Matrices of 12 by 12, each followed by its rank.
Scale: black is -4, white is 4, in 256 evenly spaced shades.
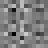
two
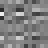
two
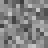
full rank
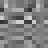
two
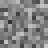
full rank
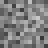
full rank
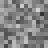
full rank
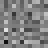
two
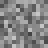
full rank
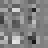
two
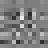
two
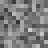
full rank
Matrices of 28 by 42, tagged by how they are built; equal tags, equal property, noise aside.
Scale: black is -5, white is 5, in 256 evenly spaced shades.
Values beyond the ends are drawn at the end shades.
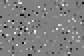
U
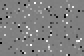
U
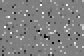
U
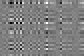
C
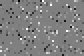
U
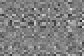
C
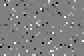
U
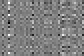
C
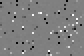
U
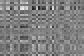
C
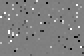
U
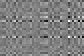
C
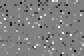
U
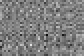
C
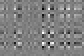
C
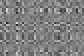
C
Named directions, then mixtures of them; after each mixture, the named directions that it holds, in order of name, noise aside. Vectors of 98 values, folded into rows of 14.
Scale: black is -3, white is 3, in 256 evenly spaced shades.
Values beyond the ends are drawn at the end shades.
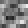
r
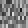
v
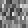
r, v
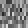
v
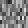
v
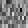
v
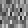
v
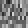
v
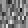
v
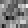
r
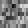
r, v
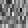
v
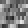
r, v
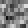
r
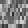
r, v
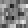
r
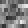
r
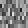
v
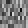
v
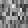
r, v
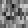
r, v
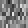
r, v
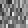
v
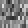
r, v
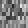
r, v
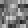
r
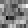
r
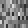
r, v
